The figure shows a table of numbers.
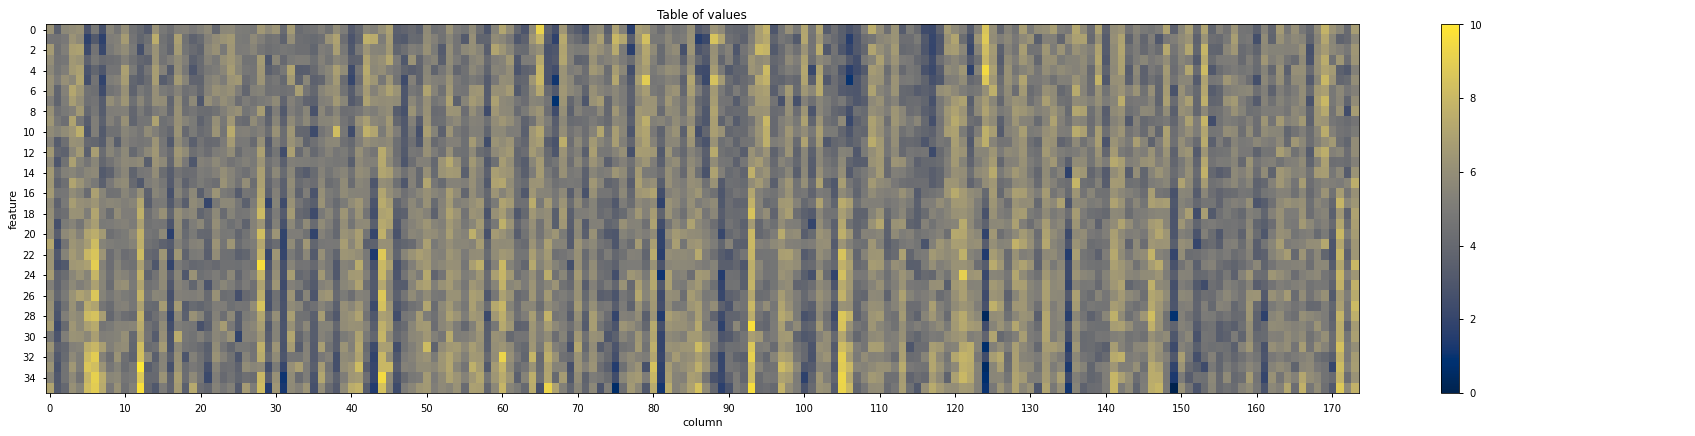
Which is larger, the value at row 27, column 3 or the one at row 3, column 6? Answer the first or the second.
the first
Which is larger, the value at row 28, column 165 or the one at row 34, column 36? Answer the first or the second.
the second
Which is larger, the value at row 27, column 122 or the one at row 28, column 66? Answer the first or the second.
the second
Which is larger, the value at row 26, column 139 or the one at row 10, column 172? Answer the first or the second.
the first
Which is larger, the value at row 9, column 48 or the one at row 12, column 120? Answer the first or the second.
the second
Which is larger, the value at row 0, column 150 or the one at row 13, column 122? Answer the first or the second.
the first
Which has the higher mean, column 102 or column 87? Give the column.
102
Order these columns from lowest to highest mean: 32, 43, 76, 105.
43, 76, 32, 105
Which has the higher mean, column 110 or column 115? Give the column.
110
